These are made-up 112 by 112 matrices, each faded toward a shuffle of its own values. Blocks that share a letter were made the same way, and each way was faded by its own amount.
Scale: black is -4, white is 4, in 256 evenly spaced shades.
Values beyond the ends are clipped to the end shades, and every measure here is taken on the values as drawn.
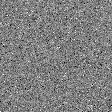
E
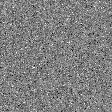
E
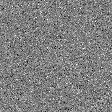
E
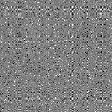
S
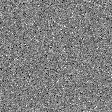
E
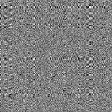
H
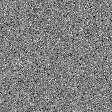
E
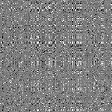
S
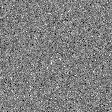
E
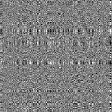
H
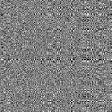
H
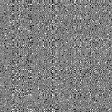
S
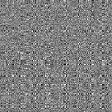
H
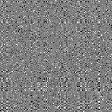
S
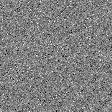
E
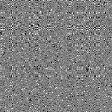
S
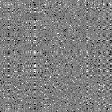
S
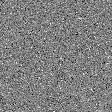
E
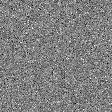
E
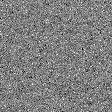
E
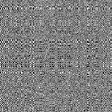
H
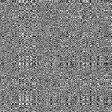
H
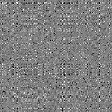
S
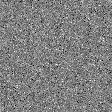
E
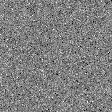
E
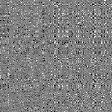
S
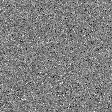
E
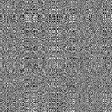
H
